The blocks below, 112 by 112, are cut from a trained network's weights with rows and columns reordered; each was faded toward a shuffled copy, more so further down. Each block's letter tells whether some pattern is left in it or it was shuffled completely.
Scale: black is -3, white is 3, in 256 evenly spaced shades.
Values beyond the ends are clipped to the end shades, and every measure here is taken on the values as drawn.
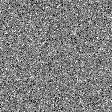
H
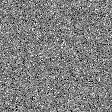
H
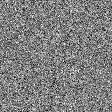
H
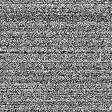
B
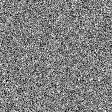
H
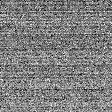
B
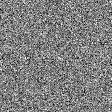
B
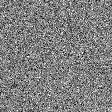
H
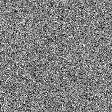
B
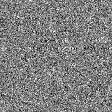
B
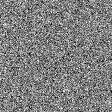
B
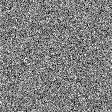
H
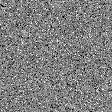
H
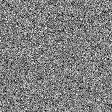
H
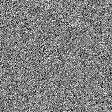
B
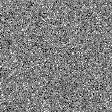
B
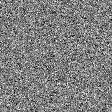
H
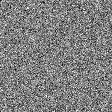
H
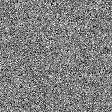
H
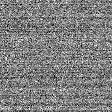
B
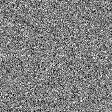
B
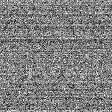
B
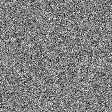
H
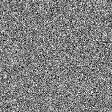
B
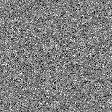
B
